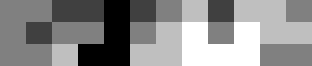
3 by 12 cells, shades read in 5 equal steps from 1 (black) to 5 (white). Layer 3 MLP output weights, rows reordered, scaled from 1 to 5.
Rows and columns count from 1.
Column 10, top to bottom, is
4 5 5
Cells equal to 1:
4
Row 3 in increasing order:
1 1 3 3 3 3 4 4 4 5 5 5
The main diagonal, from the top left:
3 2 4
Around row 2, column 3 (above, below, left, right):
2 4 2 3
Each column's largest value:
3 3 4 3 1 4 4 5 5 5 4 4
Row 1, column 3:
2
